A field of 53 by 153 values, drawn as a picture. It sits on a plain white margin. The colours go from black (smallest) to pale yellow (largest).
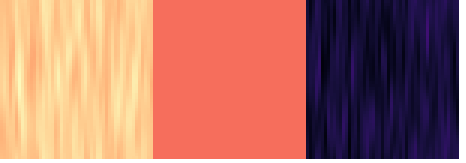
The table splits into one row of 3 panels. Panel 1,1: very high, streaked downward, faint in contrast. Panel 1,2: high, flat. Panel 1,3: very low, streaked downward, faint in contrast.
